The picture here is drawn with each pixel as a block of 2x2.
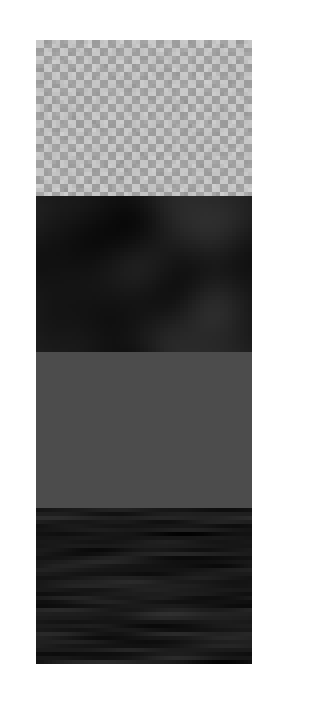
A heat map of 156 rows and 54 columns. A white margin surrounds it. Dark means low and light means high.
The table splits into 4 rows of 1 panel. Panel 1,1: high, checkered. Panel 2,1: very low, smooth, faint in contrast. Panel 3,1: low, flat. Panel 4,1: very low, streaked across, faint in contrast.
